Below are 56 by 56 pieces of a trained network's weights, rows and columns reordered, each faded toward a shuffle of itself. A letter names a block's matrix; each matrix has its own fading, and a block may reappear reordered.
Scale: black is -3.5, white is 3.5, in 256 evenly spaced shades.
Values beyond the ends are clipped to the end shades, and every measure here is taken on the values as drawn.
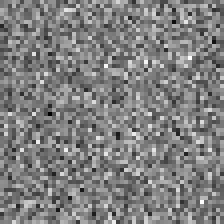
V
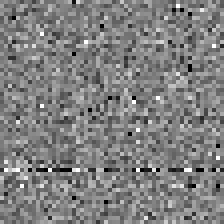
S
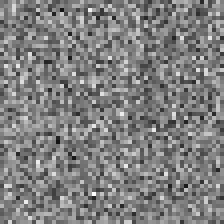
V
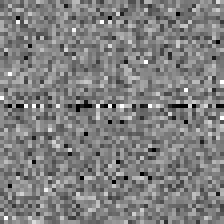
S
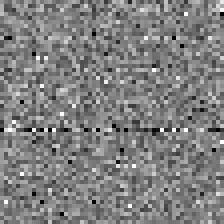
S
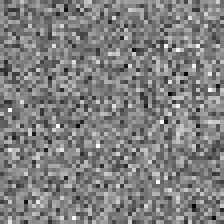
V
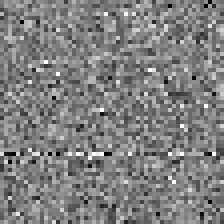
S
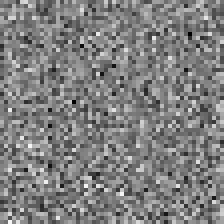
V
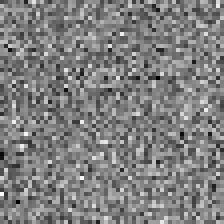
V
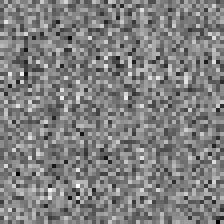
V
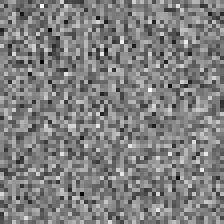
V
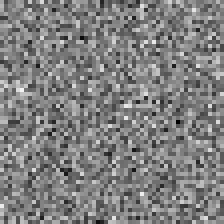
V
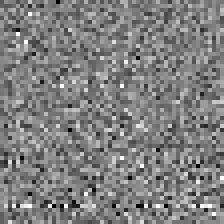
S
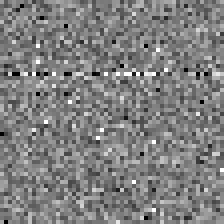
S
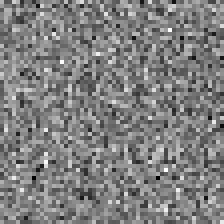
V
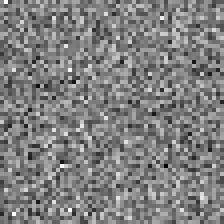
V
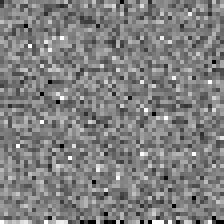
S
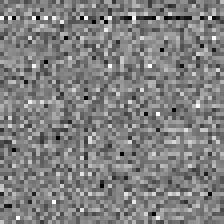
S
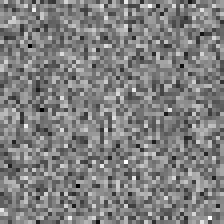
V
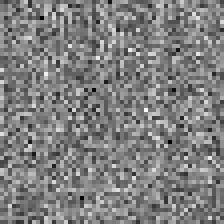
V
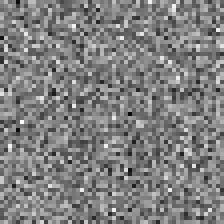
V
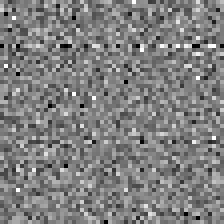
S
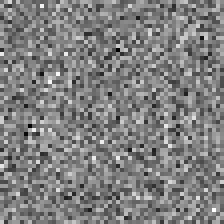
V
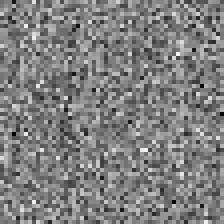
V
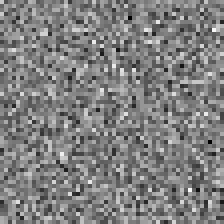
V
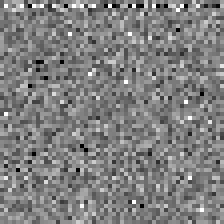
S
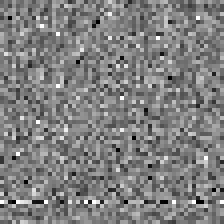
S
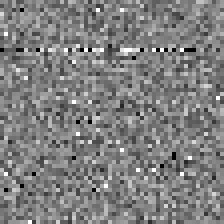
S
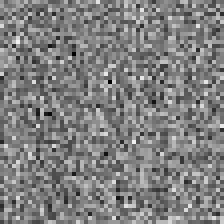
V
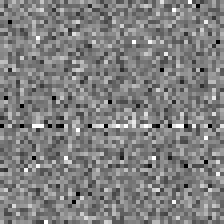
S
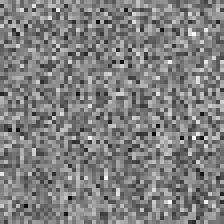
V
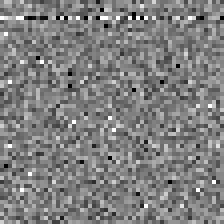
S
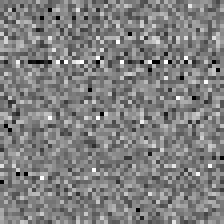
S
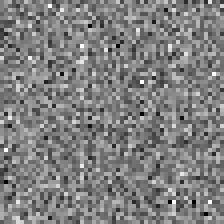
V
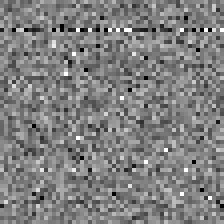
S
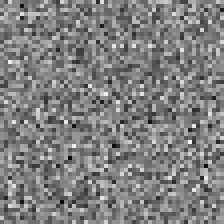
V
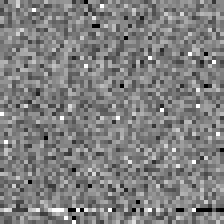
S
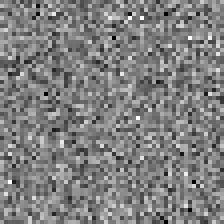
V
